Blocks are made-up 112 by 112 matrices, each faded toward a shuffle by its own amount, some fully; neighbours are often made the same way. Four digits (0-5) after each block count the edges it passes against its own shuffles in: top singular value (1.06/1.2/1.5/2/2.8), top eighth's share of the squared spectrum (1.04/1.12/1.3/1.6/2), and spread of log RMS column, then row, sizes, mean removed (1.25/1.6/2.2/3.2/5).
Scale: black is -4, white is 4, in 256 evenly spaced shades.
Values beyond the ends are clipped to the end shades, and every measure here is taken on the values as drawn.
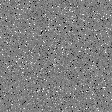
0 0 0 0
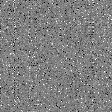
3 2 1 0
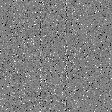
3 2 1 0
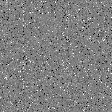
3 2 1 0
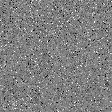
2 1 0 0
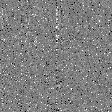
3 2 1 0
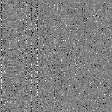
4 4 3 1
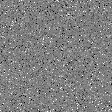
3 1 0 1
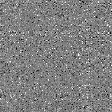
4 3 2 2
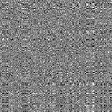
5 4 3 3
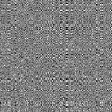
5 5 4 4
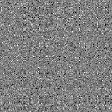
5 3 2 2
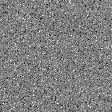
2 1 0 0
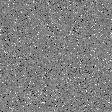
0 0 0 0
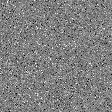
0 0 0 0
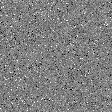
0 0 0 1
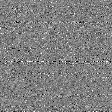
2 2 0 3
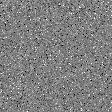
0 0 0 0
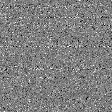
2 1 0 3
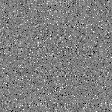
4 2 1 1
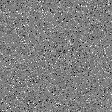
3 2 0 0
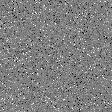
2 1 0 0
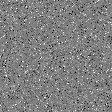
0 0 0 0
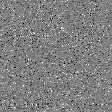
3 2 0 1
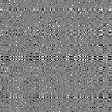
5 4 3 3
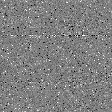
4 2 0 1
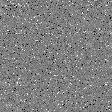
3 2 0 0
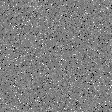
0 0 0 0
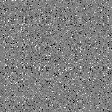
4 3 2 1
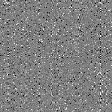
4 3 2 1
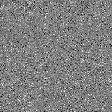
4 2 1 1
